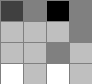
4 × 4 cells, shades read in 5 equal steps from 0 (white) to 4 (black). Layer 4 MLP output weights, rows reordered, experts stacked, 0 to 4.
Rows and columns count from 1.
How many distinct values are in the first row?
3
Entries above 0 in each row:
4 4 4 2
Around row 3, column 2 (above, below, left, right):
1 1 1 2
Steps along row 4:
up down up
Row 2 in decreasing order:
2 1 1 1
